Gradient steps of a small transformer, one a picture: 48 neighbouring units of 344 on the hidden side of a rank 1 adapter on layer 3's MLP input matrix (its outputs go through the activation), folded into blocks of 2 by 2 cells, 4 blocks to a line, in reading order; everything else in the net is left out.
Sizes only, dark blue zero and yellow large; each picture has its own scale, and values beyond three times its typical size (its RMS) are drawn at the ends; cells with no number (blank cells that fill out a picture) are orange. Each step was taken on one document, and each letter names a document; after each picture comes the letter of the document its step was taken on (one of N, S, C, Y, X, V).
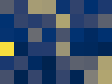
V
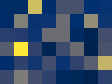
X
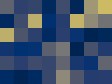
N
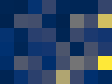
N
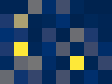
X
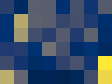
V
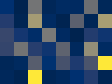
N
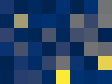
N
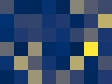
N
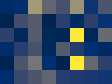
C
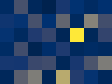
C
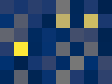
X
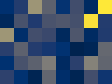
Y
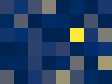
C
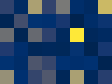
Y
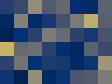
V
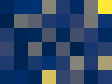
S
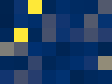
V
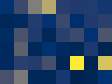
C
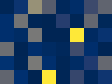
Y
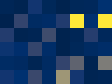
N
